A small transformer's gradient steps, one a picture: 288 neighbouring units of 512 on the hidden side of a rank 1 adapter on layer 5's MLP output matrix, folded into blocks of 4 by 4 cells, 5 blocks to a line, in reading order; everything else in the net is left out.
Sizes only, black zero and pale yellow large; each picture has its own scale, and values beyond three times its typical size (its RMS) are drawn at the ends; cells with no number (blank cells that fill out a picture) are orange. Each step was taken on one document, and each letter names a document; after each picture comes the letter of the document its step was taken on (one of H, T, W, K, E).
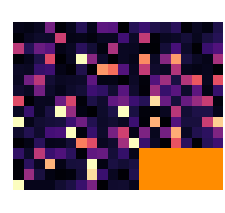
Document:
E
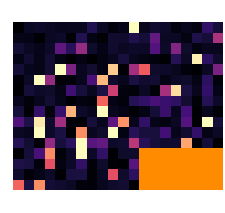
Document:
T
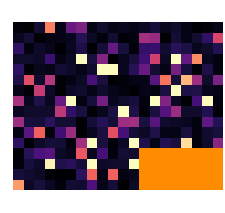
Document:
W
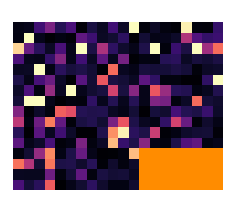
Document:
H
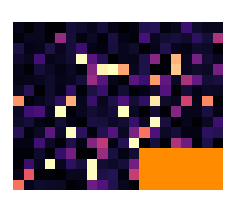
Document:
E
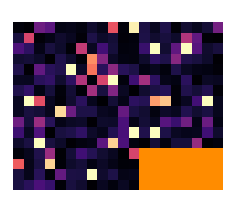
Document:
H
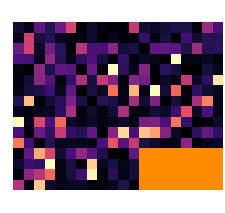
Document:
H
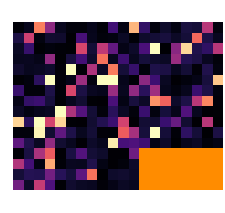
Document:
H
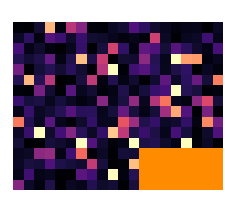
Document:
W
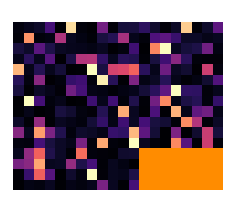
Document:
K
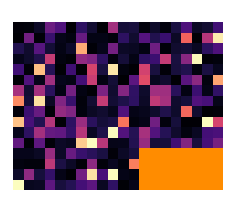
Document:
W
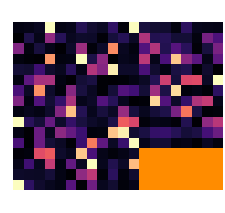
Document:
W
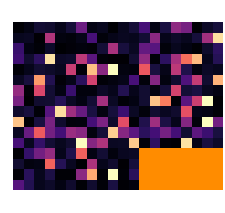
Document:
W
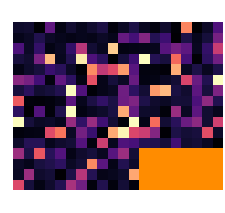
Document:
E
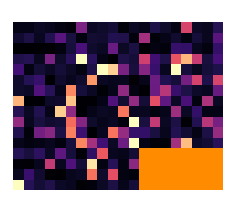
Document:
E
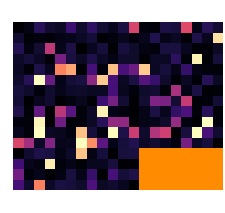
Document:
T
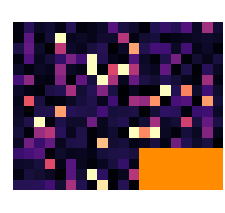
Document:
K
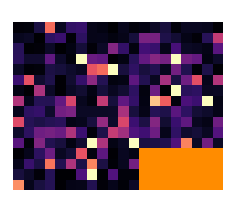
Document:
W
